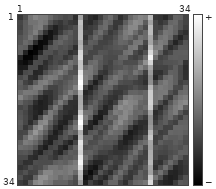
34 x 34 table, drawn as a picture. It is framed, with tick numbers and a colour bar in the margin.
The values are skewed, with a long tail toward high values. Columns 13 and 27 stand out from the rest. The ninth with the lowest average is the top left.
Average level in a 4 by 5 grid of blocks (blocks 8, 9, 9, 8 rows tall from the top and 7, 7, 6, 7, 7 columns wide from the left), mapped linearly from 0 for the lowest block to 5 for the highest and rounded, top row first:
12152 / 15242 / 23242 / 24031
